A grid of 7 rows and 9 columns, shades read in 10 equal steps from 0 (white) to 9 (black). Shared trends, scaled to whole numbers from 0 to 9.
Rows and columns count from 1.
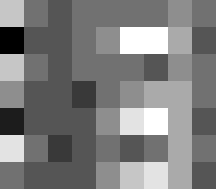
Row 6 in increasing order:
1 3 5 5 5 5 6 6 7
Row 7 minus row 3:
3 1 0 1 -1 -3 -5 -1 1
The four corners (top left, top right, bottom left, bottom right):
2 5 5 6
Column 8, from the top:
4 3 4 3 3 3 3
